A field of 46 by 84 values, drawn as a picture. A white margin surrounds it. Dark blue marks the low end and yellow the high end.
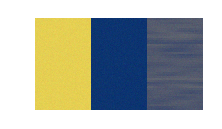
It is made of 1 by 3 panels. Panel 1,1: very high, flat. Panel 1,2: very low, flat. Panel 1,3: low, streaked across, faint in contrast.
